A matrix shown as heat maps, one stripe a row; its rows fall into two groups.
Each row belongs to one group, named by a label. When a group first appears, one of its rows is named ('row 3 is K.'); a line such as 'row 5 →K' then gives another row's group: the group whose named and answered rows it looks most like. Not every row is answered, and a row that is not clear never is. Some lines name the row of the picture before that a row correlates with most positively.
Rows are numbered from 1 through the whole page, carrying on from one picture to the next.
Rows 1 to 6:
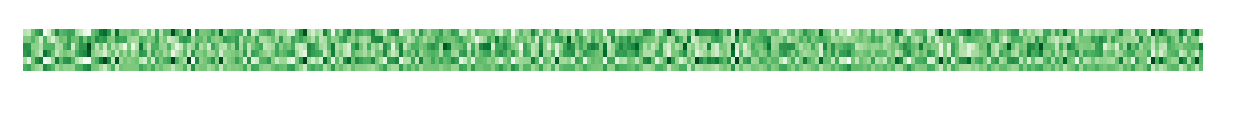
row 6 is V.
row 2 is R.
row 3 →V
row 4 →V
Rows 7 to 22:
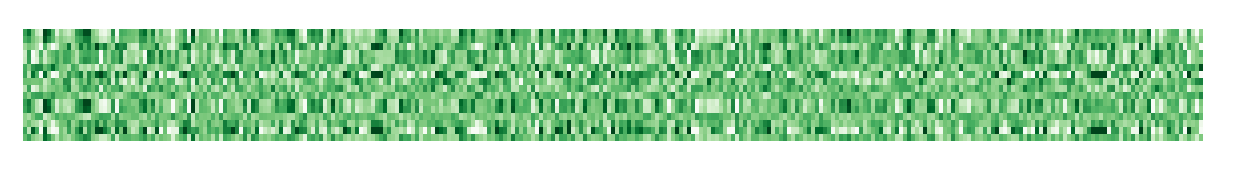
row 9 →R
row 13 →R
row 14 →V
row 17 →V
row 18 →V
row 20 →R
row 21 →R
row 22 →V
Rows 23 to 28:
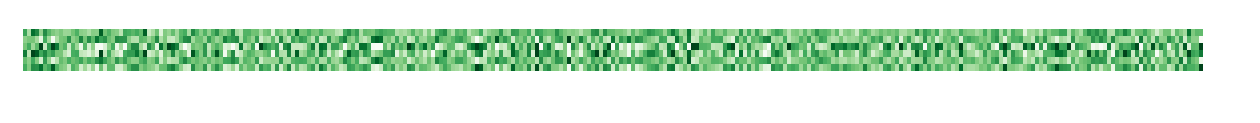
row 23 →R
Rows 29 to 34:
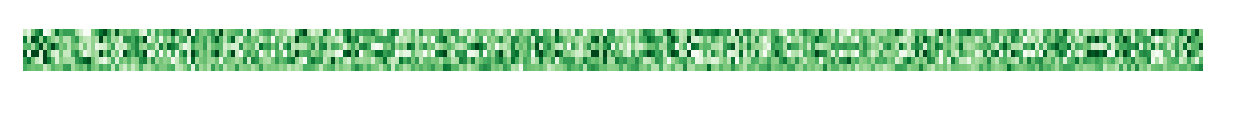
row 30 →R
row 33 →V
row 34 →V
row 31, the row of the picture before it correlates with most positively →25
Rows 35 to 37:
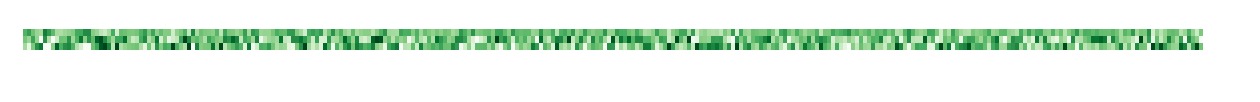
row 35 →V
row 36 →R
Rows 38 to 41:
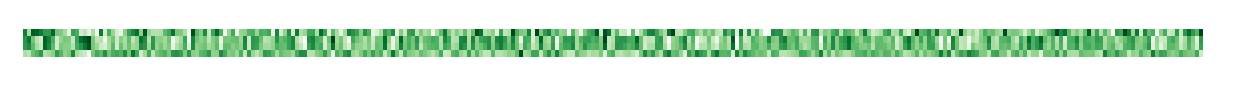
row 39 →V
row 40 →V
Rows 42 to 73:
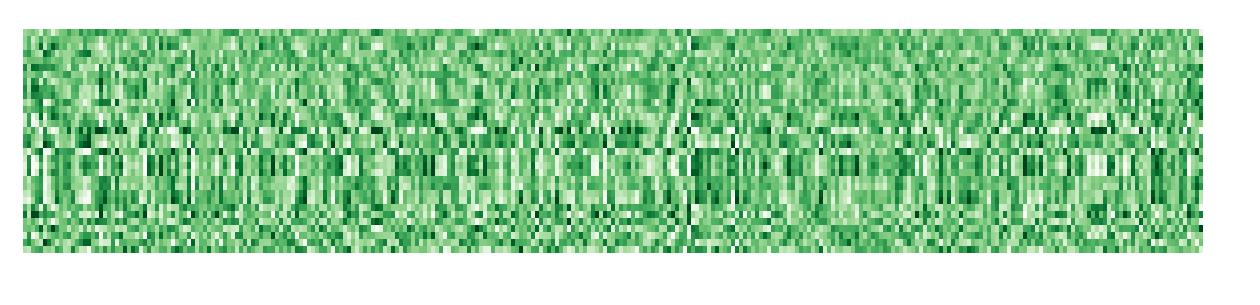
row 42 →R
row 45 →V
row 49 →R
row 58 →V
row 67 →R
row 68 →R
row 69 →R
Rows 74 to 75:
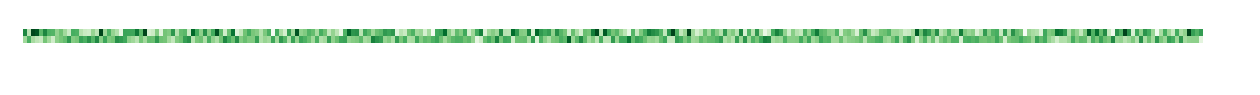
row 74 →R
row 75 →R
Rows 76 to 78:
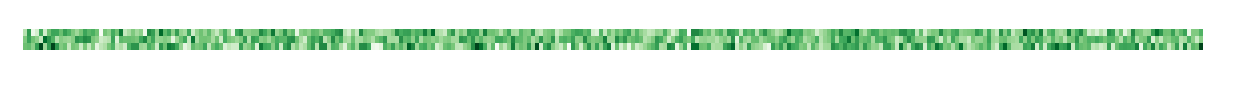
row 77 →V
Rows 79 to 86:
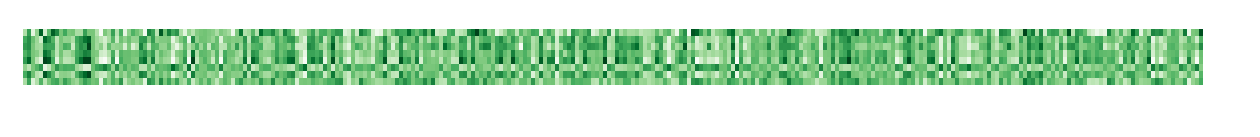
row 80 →V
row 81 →V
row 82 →V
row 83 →V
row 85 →V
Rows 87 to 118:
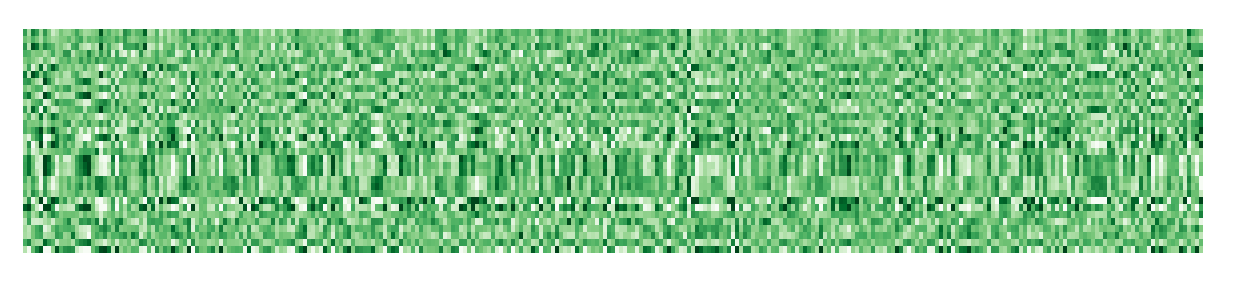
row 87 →R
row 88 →R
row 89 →R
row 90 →V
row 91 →R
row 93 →R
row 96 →V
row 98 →R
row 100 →V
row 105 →V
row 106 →V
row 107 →V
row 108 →R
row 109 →R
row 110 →R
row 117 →V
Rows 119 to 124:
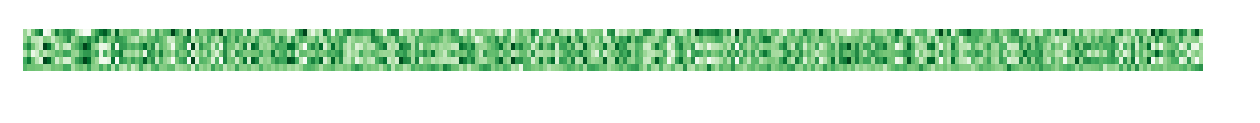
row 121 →V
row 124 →V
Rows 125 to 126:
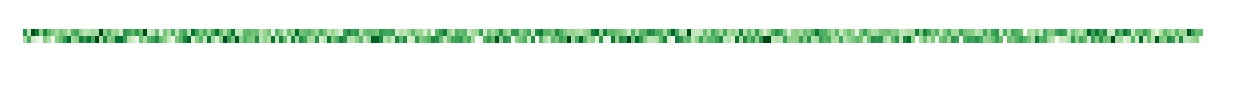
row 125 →R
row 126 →R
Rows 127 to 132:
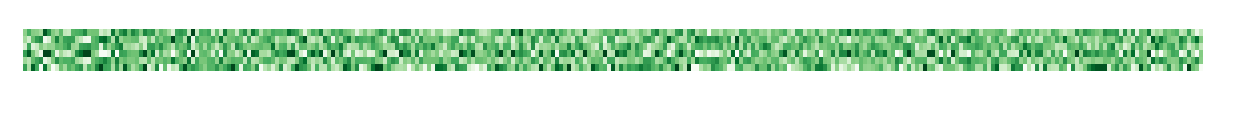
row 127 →V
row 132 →R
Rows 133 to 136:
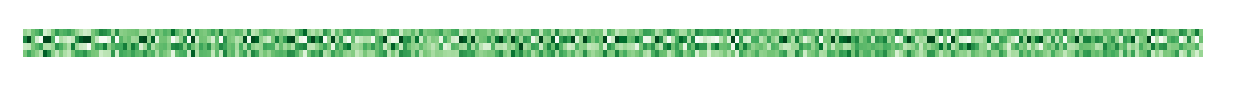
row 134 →V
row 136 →V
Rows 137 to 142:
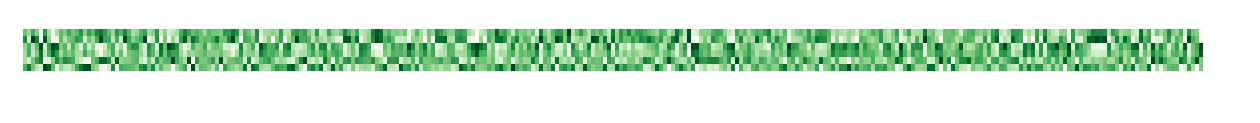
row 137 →R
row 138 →R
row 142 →V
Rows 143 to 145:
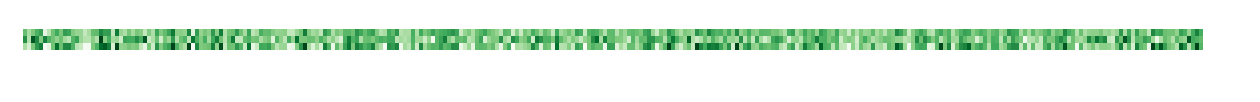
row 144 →R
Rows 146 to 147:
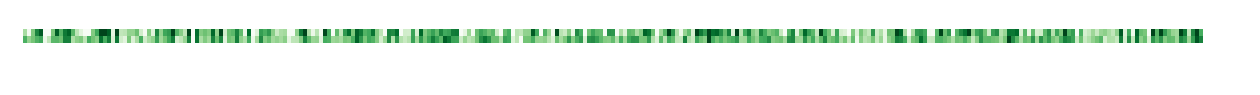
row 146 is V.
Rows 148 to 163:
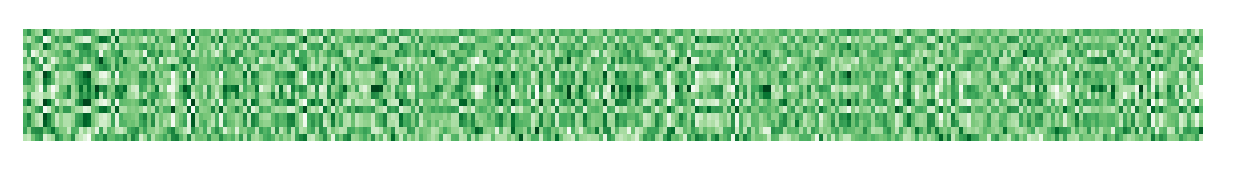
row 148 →V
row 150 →V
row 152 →R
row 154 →V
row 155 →V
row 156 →R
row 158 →V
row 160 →V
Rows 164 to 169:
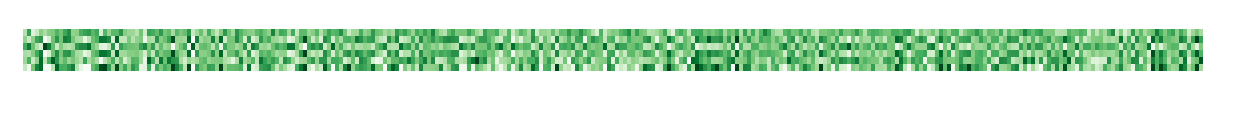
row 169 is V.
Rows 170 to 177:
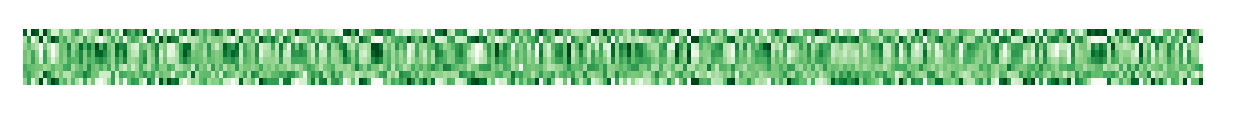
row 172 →R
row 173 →R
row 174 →R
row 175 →V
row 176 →V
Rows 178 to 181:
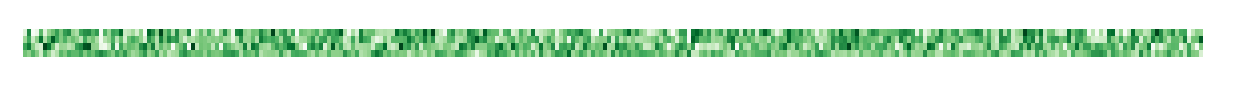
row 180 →V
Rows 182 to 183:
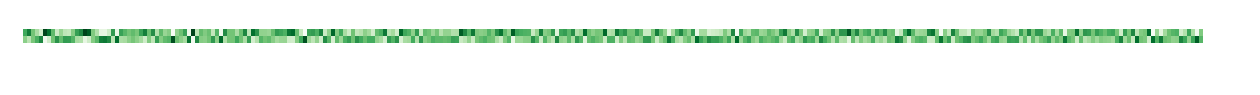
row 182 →V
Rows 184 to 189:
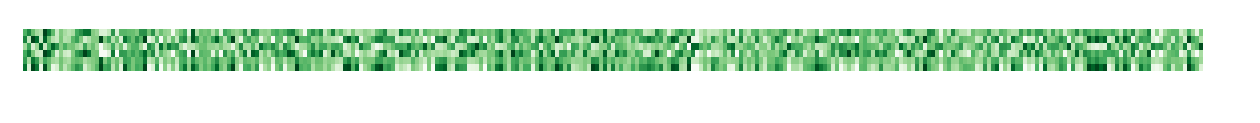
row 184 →V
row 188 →R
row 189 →R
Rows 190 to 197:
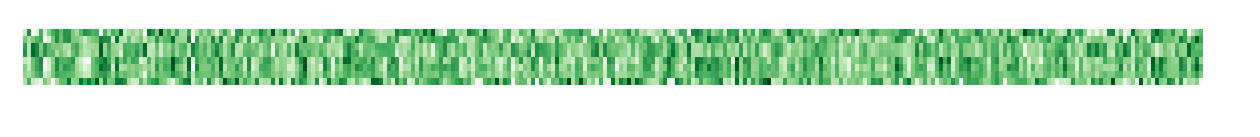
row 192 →R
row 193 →R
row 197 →R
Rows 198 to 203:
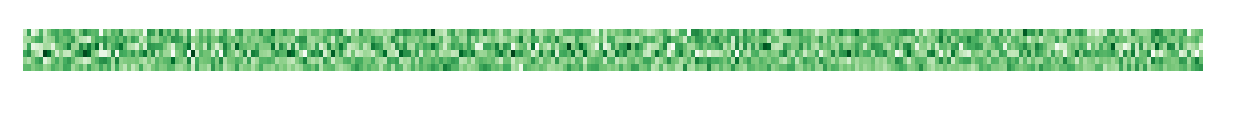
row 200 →R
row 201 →V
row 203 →V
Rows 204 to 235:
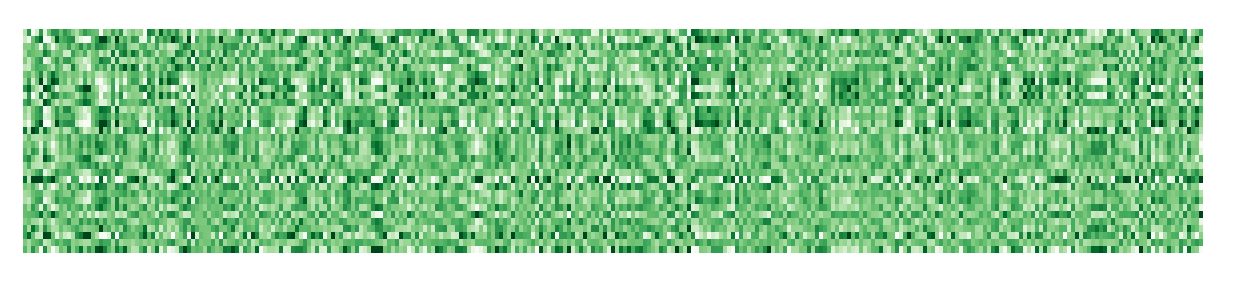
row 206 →R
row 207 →V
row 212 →V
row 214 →V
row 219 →R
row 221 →R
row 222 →V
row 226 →R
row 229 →R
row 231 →R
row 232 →R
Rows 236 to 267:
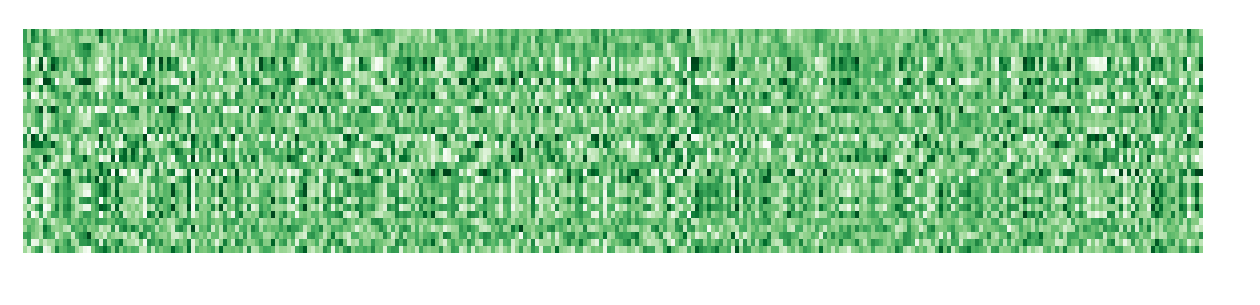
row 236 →R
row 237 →R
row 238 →V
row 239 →V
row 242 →V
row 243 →V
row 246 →R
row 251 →R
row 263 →R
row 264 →V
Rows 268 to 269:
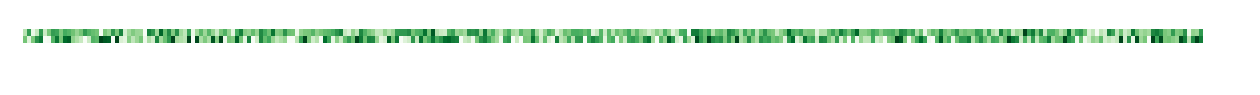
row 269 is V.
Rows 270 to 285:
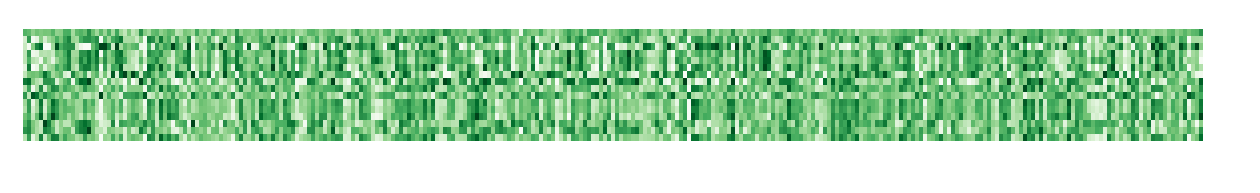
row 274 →R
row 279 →R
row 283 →V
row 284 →V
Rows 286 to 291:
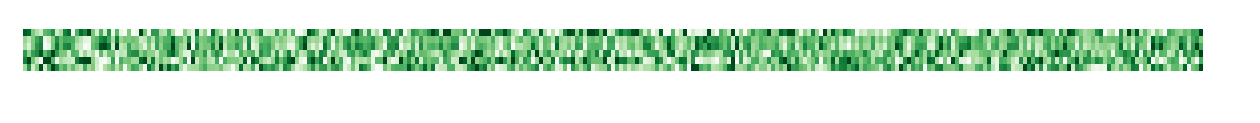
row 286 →V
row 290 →V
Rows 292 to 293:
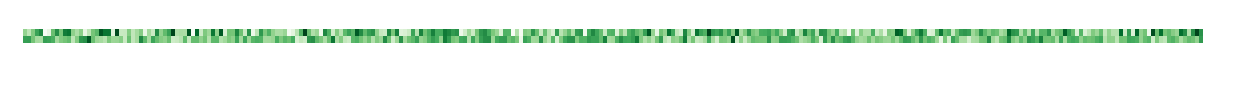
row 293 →V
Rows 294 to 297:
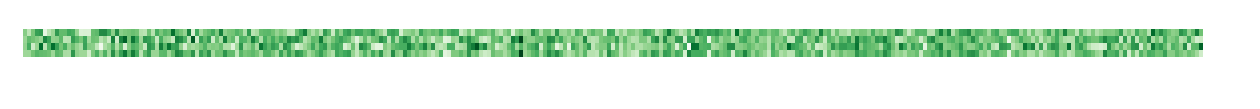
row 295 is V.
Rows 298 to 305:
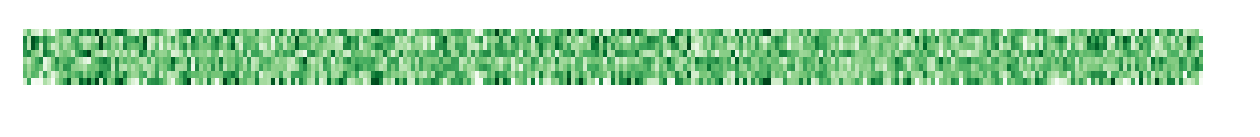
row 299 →R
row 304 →R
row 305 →R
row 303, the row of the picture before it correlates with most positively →294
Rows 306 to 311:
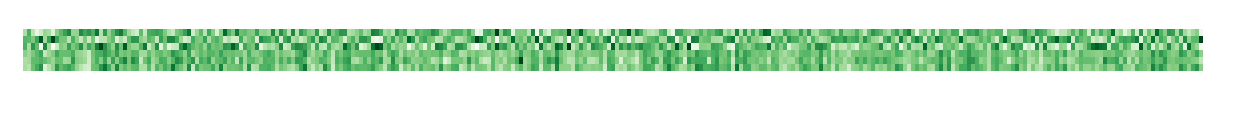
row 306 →R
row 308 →R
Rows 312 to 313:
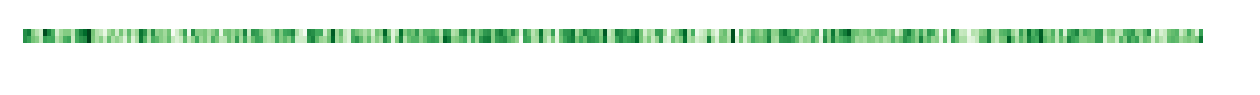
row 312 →V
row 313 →V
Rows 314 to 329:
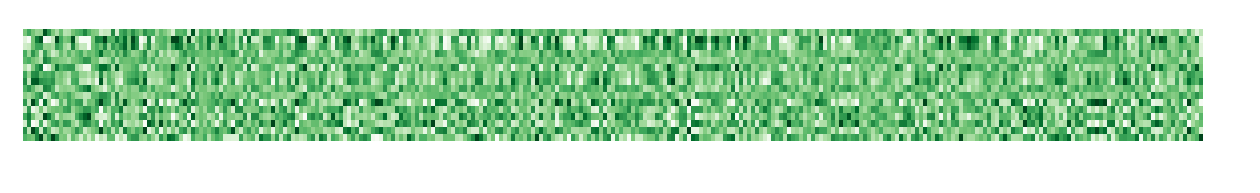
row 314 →V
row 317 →R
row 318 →V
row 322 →V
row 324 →R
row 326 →V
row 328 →R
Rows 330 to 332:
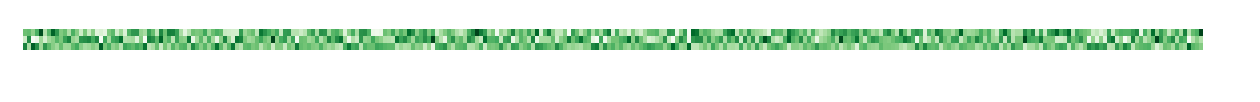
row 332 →R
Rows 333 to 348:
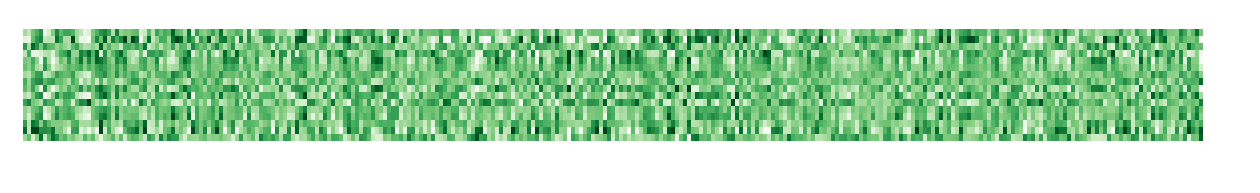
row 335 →R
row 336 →R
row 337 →R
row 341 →R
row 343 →V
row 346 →R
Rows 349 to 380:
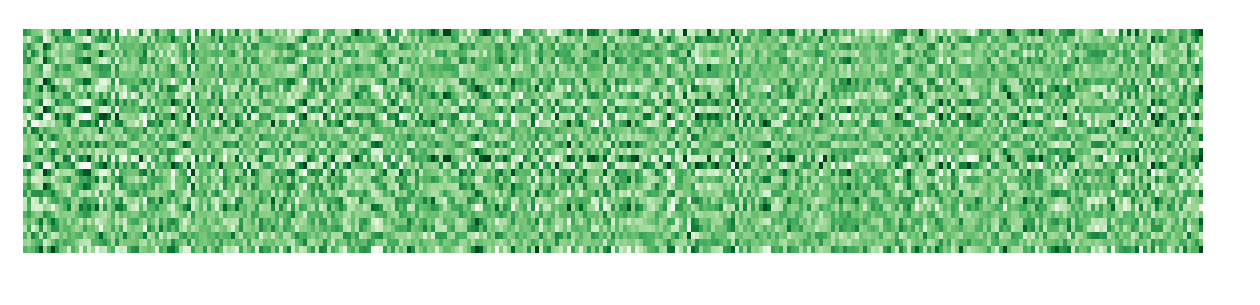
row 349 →V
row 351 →V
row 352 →R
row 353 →V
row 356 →V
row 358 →V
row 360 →V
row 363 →R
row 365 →R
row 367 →V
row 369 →V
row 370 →R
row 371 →V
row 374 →R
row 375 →V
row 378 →R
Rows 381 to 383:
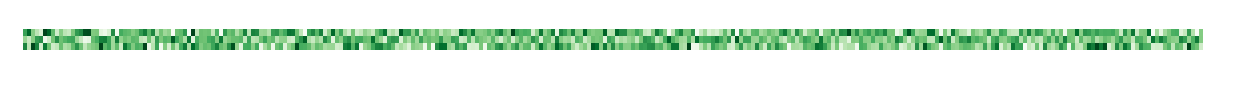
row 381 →V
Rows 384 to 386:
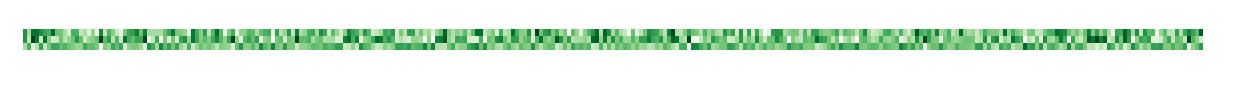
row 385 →R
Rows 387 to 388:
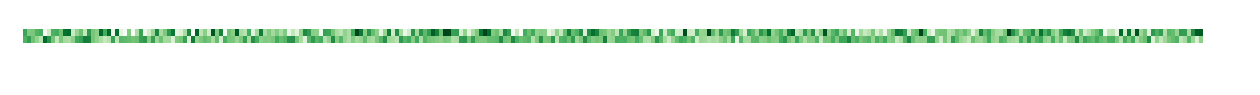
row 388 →V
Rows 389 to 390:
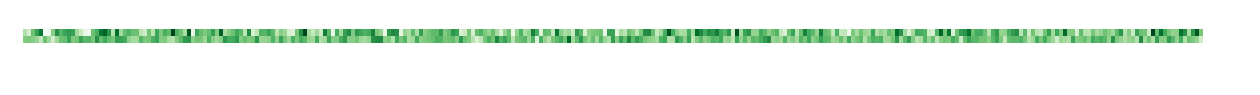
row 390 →R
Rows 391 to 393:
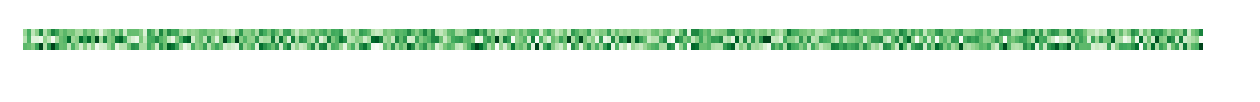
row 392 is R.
